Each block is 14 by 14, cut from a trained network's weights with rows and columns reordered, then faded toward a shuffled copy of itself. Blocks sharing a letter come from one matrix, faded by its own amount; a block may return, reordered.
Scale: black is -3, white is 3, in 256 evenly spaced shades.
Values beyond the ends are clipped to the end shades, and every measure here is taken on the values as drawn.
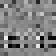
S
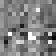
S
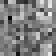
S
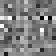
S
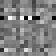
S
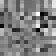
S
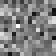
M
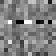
S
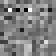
S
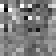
S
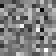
M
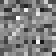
M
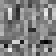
S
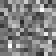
M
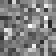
M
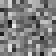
M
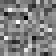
M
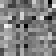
S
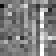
S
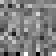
S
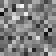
M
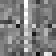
S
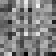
S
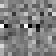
S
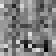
S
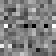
S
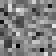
M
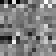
S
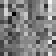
S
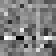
S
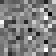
M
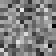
M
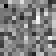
M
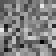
M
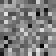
M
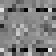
S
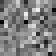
M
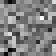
M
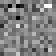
S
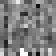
S
